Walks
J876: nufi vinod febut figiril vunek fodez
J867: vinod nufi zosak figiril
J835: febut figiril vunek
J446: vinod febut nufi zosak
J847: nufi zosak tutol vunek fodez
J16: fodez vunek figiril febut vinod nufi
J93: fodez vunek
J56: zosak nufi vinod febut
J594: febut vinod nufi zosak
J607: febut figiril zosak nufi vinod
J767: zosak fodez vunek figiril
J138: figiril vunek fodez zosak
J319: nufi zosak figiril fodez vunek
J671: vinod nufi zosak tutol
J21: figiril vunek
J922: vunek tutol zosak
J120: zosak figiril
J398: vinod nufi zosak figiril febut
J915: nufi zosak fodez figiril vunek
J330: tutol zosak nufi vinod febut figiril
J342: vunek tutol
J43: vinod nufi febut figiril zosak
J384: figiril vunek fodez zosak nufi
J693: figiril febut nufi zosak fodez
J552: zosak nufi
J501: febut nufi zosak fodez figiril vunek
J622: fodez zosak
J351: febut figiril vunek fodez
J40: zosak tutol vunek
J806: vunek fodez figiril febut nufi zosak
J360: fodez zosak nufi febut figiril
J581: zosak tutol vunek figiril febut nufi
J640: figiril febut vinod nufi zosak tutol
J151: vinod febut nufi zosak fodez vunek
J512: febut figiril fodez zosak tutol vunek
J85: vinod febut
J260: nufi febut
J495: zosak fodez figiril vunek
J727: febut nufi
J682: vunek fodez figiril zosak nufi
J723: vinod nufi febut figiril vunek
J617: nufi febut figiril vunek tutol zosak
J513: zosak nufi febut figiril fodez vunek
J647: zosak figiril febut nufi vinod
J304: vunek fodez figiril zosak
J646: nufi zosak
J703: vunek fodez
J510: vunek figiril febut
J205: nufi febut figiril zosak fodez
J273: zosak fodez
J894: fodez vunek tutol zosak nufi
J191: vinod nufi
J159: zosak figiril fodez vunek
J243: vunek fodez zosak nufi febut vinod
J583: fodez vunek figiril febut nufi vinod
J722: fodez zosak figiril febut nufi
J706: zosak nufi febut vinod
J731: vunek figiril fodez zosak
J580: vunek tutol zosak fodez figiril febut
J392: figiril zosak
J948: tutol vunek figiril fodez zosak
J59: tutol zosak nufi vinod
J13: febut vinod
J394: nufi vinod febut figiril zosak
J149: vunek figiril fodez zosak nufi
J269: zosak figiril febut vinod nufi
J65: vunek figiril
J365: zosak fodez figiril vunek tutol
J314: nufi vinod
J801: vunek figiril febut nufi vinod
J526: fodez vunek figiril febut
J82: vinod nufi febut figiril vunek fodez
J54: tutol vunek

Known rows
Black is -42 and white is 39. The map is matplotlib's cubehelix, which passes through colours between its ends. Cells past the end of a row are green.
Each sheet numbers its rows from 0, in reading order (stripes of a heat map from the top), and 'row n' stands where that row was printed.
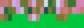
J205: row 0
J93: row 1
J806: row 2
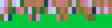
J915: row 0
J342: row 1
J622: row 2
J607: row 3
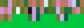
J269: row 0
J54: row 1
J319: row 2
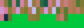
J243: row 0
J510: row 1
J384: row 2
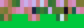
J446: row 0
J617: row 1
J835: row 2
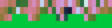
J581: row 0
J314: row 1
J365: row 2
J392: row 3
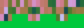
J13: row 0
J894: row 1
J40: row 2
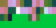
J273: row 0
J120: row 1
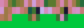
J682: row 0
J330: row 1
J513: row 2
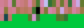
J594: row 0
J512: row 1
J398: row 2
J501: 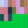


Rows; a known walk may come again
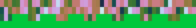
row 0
J85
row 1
J727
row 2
J304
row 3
J801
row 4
J120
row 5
J351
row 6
J580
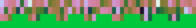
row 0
J646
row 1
J138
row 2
J43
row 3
J922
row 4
J526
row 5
J54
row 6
J151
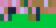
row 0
J365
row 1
J948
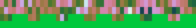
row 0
J398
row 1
J384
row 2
J876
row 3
J806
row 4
J149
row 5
J59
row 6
J894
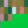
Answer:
J360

